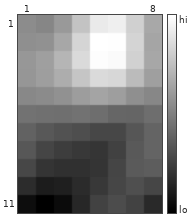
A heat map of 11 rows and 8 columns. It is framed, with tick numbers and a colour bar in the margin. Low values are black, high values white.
The top middle is the ninth with the highest average. The bottom middle is the calmest part. The ninth with the lowest average is the bottom left. The field climbs toward the top.
